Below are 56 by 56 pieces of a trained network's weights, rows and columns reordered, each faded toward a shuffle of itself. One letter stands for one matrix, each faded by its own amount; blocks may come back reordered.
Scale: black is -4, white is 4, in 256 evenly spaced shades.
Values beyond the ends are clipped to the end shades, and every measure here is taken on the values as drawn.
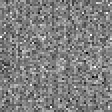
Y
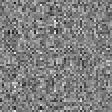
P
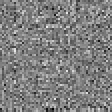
P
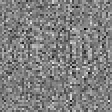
P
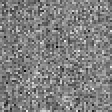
Y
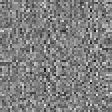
P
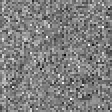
Y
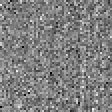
Y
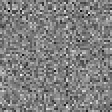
P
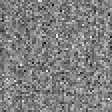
Y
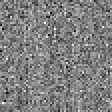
Y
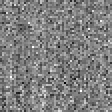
Y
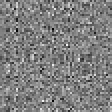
P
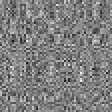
P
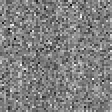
Y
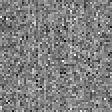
Y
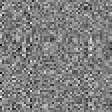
P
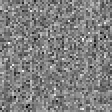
Y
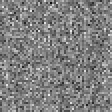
Y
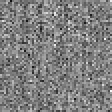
Y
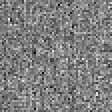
Y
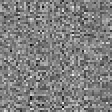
P
